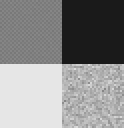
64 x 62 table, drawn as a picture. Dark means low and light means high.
The table splits into 2 rows of 2 panels. Panel 1,1: middling, checkered, faint in contrast. Panel 1,2: very low, flat. Panel 2,1: very high, flat. Panel 2,2: high, fine-grained.
